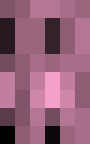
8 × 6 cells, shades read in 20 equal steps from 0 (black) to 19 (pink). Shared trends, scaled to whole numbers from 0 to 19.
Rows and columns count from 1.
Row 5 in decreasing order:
19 15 15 15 11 11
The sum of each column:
62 88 109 82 105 101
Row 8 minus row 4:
-9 0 0 -11 -1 0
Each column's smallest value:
0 10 12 1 11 11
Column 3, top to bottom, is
14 12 12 13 15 16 14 13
